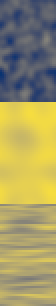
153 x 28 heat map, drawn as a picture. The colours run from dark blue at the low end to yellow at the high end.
The table splits into 3 rows of 1 panel. Panel 1,1: low, blotchy. Panel 2,1: very high, smooth, faint in contrast. Panel 3,1: high, streaked across.
